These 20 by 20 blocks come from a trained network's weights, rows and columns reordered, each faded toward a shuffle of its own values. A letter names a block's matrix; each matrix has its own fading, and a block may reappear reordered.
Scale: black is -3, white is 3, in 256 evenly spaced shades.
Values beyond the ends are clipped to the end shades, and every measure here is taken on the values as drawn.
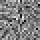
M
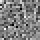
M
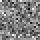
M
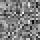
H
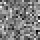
M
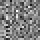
H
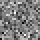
M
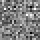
H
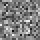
H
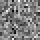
M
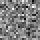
H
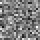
H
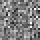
H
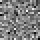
M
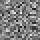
H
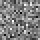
M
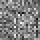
H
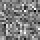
H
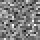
M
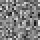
H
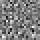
H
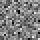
M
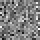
M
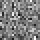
H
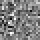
H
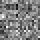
H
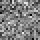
M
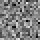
H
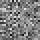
H
